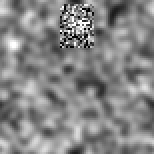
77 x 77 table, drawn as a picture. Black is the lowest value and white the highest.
An odd patch, rougher than its surroundings, sits in the top middle. Values change most from cell to cell in the top middle. There is no overall slope. The halves do not mirror each other. The texture is blotchy.
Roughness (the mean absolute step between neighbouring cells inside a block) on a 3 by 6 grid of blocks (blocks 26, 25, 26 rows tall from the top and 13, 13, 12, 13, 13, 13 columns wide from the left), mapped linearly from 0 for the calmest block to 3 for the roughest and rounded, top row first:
0 0 3 3 0 0 | 0 0 0 0 0 0 | 0 0 0 0 0 0
